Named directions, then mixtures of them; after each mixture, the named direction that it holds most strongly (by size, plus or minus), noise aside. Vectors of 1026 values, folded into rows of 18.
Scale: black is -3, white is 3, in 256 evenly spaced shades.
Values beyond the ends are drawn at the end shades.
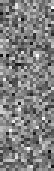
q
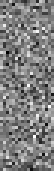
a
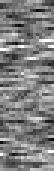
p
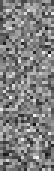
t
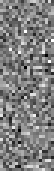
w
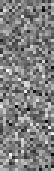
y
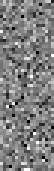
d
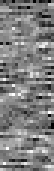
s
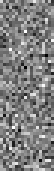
w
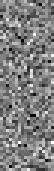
w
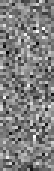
a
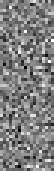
w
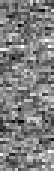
p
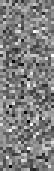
a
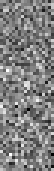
y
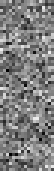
y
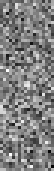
q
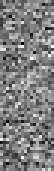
t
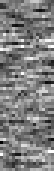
p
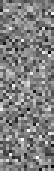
t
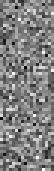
t
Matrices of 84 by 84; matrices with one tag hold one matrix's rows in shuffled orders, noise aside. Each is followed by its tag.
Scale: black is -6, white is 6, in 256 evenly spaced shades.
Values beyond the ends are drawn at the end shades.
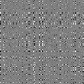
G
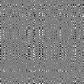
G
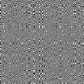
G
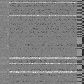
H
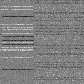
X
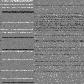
X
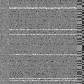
H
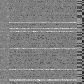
H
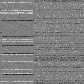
X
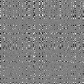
G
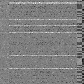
H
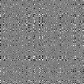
G
